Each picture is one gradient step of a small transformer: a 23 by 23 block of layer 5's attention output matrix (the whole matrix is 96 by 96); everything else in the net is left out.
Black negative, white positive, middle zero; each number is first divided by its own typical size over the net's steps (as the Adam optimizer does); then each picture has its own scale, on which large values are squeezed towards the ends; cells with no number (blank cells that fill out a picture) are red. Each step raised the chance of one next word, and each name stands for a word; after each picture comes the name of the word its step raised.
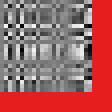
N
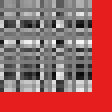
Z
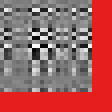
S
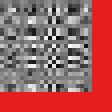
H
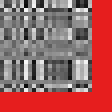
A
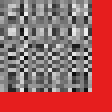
H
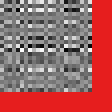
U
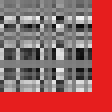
N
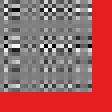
U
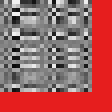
H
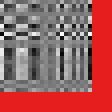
N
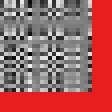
H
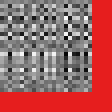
N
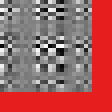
U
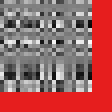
Z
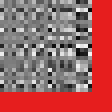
S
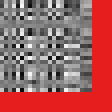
H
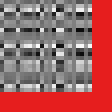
S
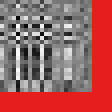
N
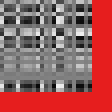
H
